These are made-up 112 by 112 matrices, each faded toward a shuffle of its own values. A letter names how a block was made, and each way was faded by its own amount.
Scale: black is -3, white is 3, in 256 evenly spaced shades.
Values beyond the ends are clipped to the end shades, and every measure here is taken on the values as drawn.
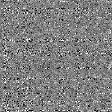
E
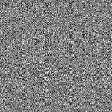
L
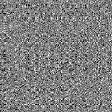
L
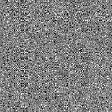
L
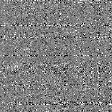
E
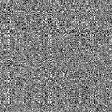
L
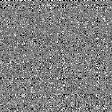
E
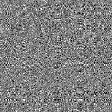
L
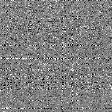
E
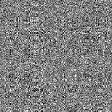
L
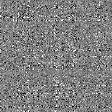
E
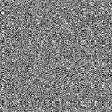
L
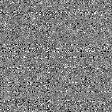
E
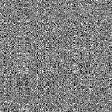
L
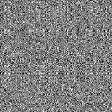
L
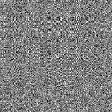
L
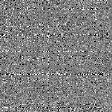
E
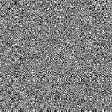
L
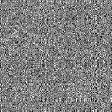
L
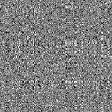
L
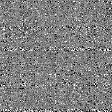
E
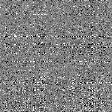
E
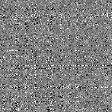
E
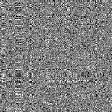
L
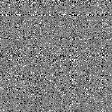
E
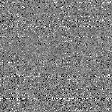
E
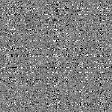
E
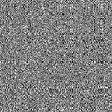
L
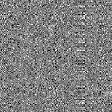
L
